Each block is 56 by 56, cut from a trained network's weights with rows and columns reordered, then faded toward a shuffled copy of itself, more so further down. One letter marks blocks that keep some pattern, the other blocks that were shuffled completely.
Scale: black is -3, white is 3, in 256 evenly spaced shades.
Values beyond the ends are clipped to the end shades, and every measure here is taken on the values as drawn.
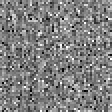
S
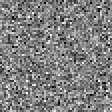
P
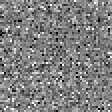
S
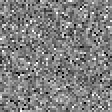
P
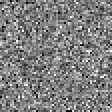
S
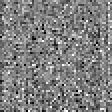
S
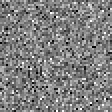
P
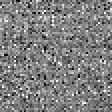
S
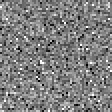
P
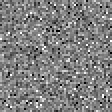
P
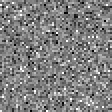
P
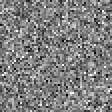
P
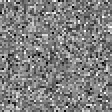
P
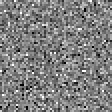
S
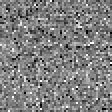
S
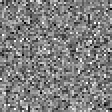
S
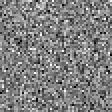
S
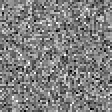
P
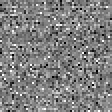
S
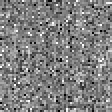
S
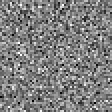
S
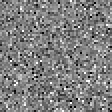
P
